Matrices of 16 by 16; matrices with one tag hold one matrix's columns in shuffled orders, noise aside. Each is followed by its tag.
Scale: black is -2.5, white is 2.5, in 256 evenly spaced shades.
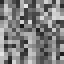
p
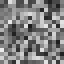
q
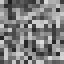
q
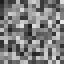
q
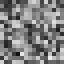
q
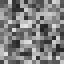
q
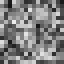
q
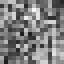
p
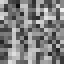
p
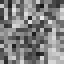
p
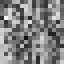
p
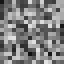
q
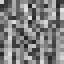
p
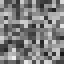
q
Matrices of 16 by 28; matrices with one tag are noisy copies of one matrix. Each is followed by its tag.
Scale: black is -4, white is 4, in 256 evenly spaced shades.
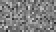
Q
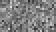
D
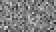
Q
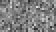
D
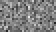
Q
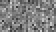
D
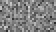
Q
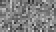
D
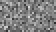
Q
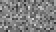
Q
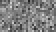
D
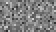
Q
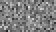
Q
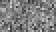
D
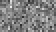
D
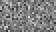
Q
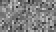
D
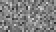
Q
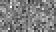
D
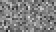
Q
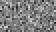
Q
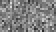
D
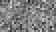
D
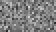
Q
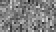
D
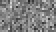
D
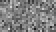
D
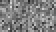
D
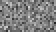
Q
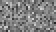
Q
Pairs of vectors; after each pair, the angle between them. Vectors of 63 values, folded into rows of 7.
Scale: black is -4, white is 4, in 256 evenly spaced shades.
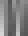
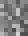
partly aligned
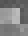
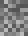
orthogonal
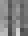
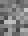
partly opposed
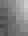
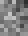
partly opposed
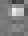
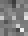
orthogonal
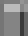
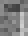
nearly opposite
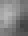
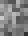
partly aligned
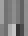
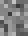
partly aligned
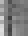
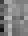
nearly opposite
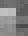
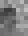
nearly opposite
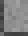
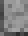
nearly parallel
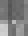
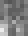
nearly parallel
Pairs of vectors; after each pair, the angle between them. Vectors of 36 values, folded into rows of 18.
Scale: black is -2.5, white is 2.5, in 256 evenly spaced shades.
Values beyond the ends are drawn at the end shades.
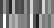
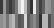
orthogonal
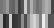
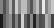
orthogonal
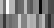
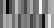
nearly opposite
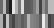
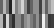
nearly parallel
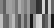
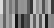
orthogonal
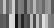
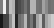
partly aligned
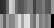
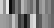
partly opposed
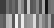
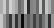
nearly opposite
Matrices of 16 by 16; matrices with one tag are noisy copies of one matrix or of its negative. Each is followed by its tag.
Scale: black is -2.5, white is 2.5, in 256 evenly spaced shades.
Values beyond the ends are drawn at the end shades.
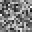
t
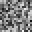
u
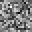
t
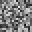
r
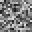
t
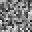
u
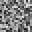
r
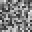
u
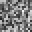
u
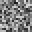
r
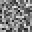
r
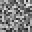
r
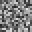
r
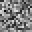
t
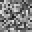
t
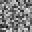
r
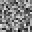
r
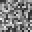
u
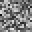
t
